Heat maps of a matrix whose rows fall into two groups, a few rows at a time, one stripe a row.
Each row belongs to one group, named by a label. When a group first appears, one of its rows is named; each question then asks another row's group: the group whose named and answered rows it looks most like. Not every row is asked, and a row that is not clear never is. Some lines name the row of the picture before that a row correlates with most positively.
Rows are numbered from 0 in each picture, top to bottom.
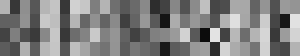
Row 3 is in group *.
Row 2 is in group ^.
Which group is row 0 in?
*
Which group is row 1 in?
*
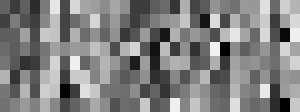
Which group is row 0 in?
^
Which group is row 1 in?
^
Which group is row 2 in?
*
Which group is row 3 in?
^
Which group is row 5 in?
*
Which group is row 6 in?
*
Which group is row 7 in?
*
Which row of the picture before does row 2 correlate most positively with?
1
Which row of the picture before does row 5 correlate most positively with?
0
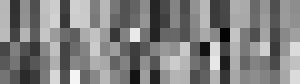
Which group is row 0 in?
*
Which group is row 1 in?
*
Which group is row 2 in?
*
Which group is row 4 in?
^
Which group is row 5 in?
^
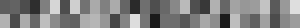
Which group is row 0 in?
^
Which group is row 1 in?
*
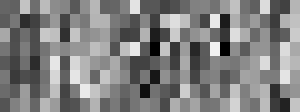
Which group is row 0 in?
*
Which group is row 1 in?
^
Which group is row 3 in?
^
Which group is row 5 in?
^
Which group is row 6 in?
^
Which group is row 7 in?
*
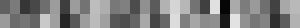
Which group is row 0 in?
^
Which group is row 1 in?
*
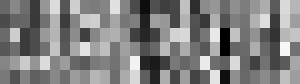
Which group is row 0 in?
^
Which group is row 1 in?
^
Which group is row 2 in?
^
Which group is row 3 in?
^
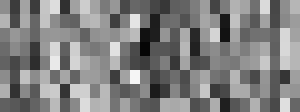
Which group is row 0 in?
*
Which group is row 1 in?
*
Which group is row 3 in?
^
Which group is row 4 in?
^
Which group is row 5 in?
*
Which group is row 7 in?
^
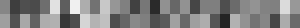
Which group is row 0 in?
^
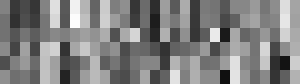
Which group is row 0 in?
^
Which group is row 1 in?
^
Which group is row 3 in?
*
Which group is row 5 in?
*
